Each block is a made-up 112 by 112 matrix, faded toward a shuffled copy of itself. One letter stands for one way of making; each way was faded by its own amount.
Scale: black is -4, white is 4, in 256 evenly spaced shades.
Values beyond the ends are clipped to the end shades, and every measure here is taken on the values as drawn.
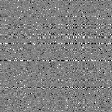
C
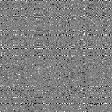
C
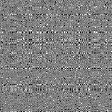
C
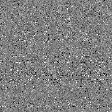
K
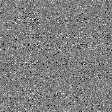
K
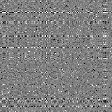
C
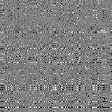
C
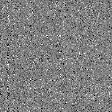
K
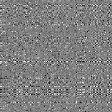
C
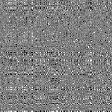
C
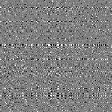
C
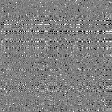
C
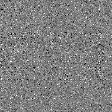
K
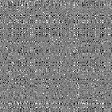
C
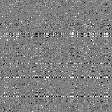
C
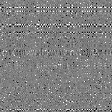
C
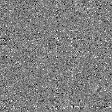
K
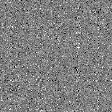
K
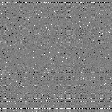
C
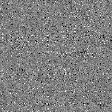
K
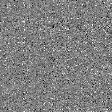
K
